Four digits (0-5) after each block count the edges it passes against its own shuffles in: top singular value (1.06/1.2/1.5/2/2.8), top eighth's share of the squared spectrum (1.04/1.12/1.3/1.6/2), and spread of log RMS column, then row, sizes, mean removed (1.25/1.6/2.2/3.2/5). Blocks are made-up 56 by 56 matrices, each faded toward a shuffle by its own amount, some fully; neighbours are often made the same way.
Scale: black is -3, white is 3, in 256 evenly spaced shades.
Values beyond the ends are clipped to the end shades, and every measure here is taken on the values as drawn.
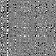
4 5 3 2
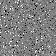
0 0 0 0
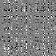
4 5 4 3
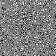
3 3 2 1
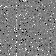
2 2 0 0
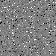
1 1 1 0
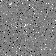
1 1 0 0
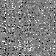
3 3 2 1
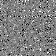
1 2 1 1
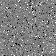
0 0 0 0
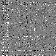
2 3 2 2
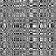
5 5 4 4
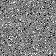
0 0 0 0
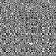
4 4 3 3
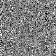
1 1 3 0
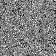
0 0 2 0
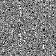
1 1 3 0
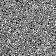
0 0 0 0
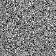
0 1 2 0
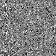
0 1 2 0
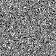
0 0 1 0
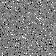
0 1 0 0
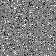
2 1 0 0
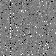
3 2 1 0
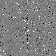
2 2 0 0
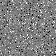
0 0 0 0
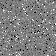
0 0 0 0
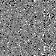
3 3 2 0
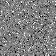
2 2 0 0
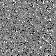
2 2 0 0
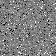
1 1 0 0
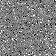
1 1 0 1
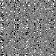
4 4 3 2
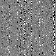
3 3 3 0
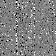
2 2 2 0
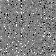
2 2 1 0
